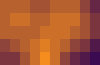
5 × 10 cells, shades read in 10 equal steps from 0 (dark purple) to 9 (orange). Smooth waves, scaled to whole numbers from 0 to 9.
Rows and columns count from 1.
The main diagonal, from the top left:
6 7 6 7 9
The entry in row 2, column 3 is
7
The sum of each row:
52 61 59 51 41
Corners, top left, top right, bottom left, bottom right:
6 2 3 0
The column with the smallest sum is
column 10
